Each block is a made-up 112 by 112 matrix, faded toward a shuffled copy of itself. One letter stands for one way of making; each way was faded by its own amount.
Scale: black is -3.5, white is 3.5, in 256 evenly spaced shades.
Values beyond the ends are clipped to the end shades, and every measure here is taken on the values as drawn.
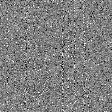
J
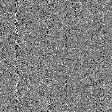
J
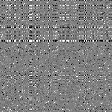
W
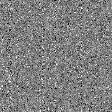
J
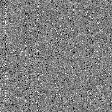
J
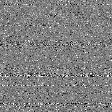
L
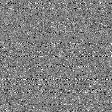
L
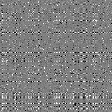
W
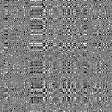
W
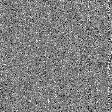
J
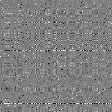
W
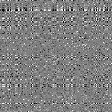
W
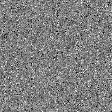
J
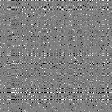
W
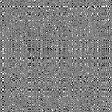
W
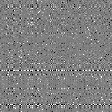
W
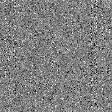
J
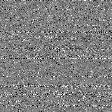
L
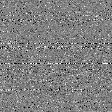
L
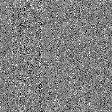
J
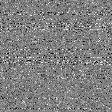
L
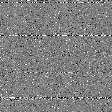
L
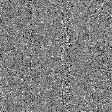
J
